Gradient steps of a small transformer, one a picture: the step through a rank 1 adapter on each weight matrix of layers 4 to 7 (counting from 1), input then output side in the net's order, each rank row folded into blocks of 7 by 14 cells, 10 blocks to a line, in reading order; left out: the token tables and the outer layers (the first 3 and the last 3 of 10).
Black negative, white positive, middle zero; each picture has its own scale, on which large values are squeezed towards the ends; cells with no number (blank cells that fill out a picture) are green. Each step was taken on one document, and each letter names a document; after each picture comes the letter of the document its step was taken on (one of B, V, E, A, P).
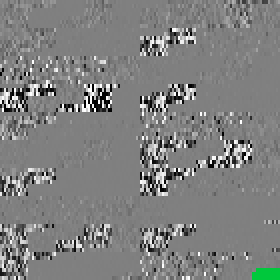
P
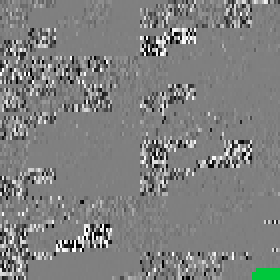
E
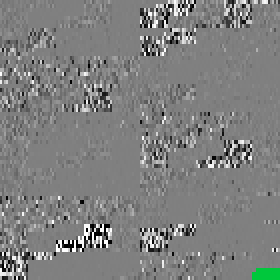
E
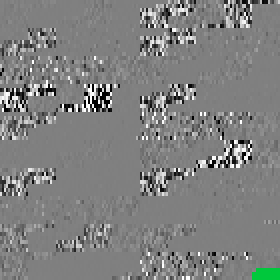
P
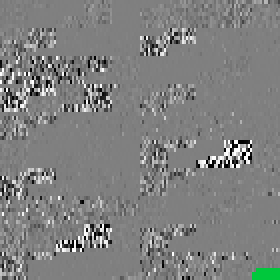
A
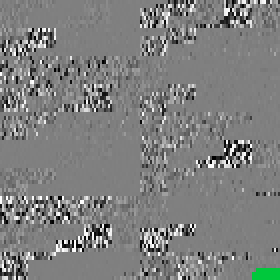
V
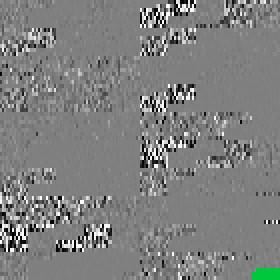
V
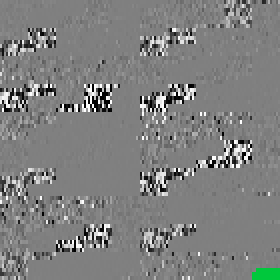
P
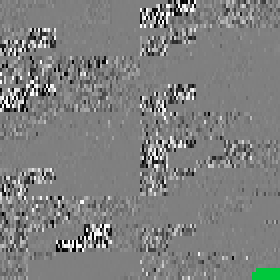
V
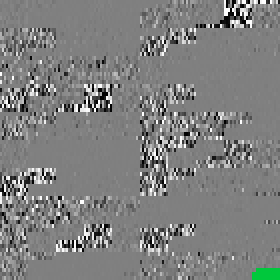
V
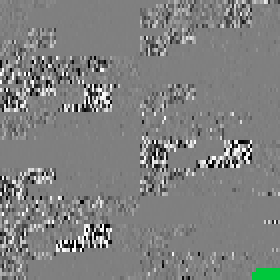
A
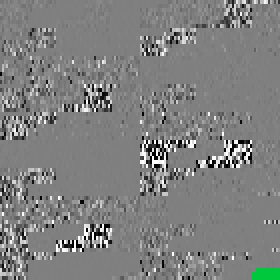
E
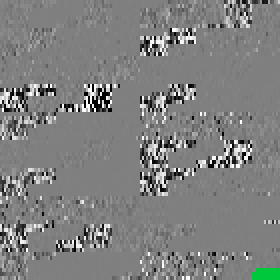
P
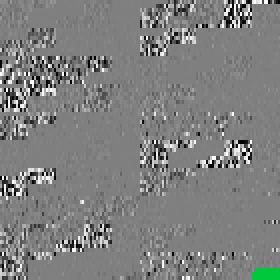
A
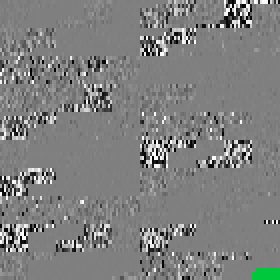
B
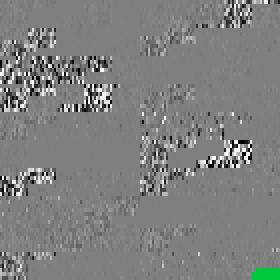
A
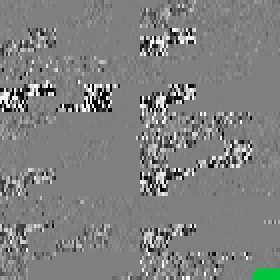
P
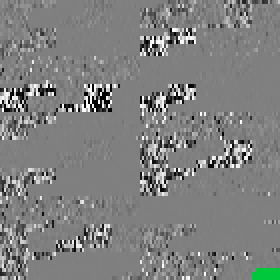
P
